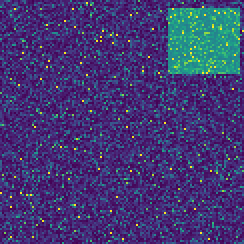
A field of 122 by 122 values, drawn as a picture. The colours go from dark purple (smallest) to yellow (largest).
In the top right lies a patch that is higher than the rest. On average the colour sits 20% of the way up the scale. The top right is the ninth with the highest average. There are no regular stripes. The halves do not mirror each other. The values are skewed, with a long tail toward high values.
